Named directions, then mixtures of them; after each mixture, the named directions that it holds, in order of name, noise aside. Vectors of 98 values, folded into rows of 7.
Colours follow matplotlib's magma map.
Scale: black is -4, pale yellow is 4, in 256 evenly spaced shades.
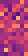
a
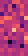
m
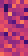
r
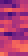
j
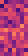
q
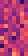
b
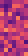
a, q, r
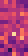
b, j, q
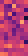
m, q, r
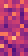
b, j, r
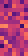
a, b, r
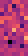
m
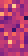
j, m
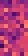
a, b, j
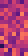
a, b, q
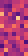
a, r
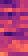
j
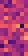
a, b, m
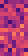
q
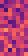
q, r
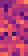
b, j, r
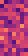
q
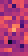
a, m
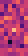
m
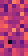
b, m, r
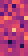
m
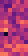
j, r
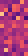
a, m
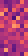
a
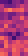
b, j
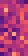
b, m, r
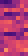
a, j
